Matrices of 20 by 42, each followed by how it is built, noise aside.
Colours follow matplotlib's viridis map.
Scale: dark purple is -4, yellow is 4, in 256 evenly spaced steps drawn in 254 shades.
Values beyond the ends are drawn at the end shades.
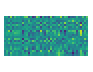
low rank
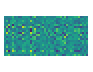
low rank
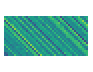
Toeplitz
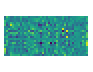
low rank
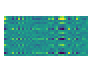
low rank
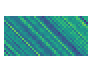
Toeplitz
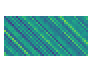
Toeplitz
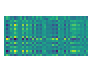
low rank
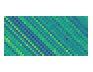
Toeplitz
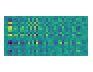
low rank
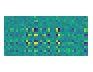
low rank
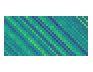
Toeplitz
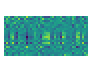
low rank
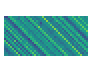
Toeplitz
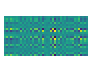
low rank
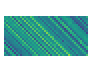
Toeplitz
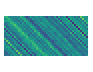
Toeplitz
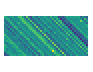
Toeplitz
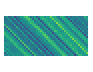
Toeplitz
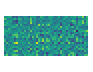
low rank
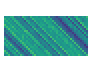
Toeplitz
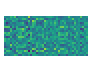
low rank
